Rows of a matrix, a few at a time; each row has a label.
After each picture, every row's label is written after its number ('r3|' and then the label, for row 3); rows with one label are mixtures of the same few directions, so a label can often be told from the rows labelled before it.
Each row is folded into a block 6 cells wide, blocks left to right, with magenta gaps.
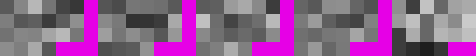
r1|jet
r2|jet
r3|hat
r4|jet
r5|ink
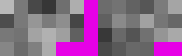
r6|hat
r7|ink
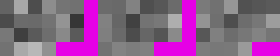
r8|ink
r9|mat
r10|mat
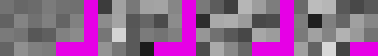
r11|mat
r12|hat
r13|mat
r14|jet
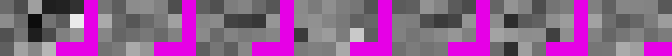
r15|mat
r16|hat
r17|jet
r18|mat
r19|jet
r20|jet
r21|hat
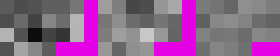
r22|mat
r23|hat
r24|mat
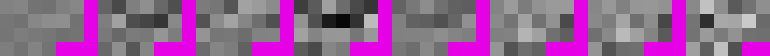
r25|jet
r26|jet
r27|mat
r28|jet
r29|jet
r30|mat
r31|mat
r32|jet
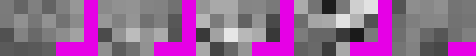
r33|ink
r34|mat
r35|mat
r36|jet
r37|hat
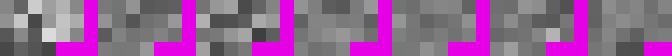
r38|ink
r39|mat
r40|mat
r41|hat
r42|hat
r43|jet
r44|hat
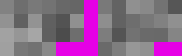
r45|ink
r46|hat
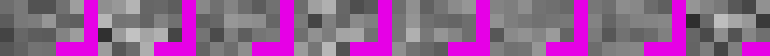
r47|ink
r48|mat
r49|hat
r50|jet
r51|hat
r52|mat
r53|hat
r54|hat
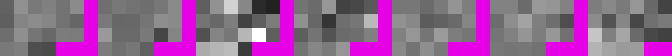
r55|hat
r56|mat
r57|jet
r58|mat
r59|hat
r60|mat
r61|ink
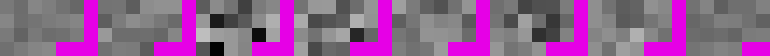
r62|hat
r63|mat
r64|jet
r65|mat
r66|hat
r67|ink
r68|hat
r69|ink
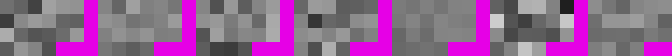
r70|mat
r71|ink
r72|ink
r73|jet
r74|ink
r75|hat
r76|jet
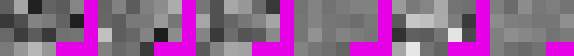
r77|ink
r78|mat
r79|hat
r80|hat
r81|jet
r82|ink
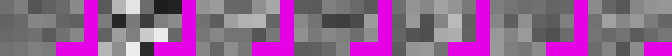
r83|ink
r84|jet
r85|jet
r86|jet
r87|ink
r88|ink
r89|jet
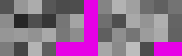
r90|jet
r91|jet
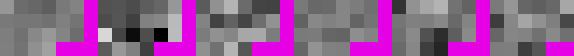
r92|hat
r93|mat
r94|jet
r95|mat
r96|hat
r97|hat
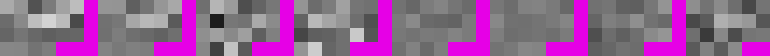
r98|jet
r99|jet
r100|jet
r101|jet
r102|jet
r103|hat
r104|ink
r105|hat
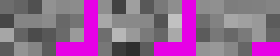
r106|mat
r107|ink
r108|jet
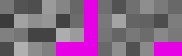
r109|mat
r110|jet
